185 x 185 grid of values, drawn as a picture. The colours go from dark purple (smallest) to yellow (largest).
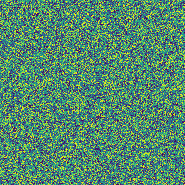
The histogram is flat. There is no seam. Fine speckle covers the field. No single row or column stands out from its neighbours. There is no overall slope. Neither half mirrors the other. On average the colour sits 50% of the way up the scale.
